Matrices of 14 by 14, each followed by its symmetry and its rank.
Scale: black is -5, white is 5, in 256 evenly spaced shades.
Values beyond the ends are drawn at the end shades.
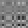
neither, rank one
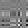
neither, rank one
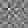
symmetric, rank three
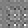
symmetric, rank two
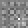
symmetric, rank three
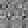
neither, rank three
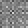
symmetric, rank three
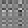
neither, rank one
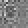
neither, rank three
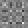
symmetric, rank two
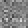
neither, rank three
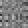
neither, rank three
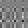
neither, rank one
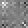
symmetric, rank three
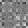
symmetric, rank three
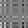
neither, rank one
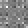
symmetric, rank three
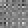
symmetric, rank two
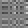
neither, rank one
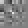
symmetric, rank two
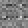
neither, rank three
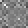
symmetric, rank three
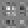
symmetric, rank two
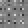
symmetric, rank two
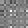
symmetric, rank two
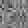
neither, rank three
